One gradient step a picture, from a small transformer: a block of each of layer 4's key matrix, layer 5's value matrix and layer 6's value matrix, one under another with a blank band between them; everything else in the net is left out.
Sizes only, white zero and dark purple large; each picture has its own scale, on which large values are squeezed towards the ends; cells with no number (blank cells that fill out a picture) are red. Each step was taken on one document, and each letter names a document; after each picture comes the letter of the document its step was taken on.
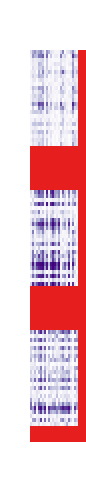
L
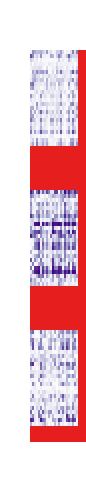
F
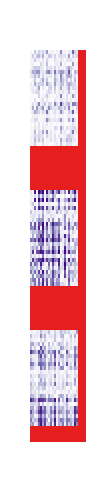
L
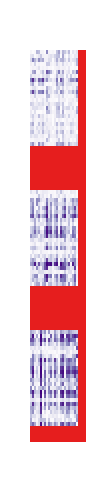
F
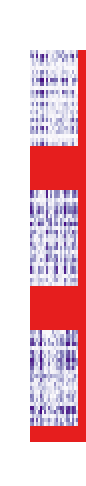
F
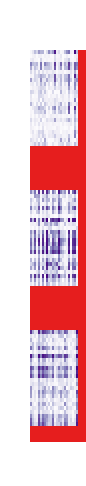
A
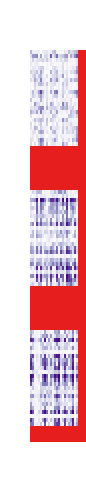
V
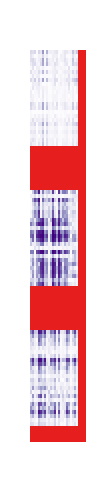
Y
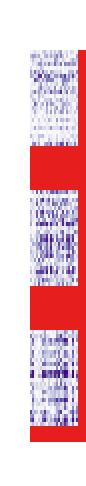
V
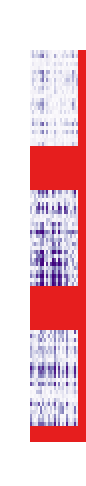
L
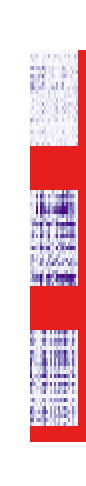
V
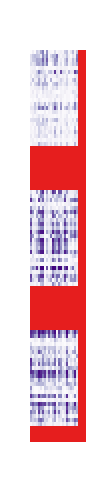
Y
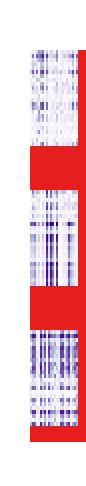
F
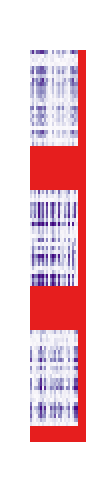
L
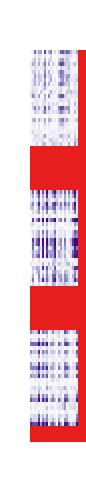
A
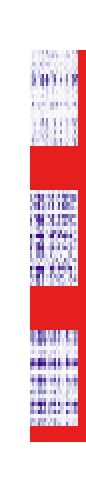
Y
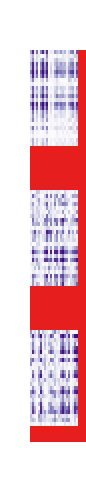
F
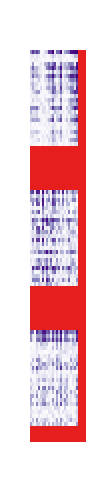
A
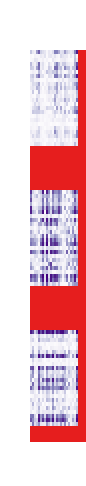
A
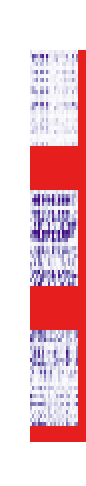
Y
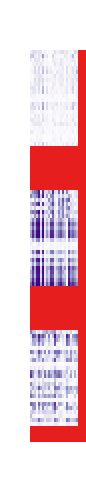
Y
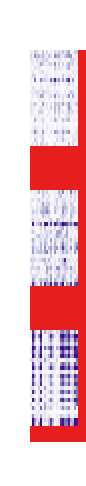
F
